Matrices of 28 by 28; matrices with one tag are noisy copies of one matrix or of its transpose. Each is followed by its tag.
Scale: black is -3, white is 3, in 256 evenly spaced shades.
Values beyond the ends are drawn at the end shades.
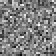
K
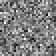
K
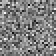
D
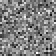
K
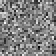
K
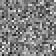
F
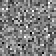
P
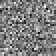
P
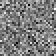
D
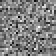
P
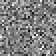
D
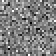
D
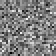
F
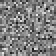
P
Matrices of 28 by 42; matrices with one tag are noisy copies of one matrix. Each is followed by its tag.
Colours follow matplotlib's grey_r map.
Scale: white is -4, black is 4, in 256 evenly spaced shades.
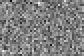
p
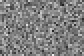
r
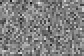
p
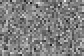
p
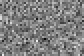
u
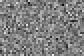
r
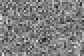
u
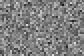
r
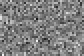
u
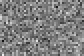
u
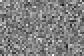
r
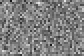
p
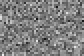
u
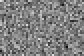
r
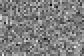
u
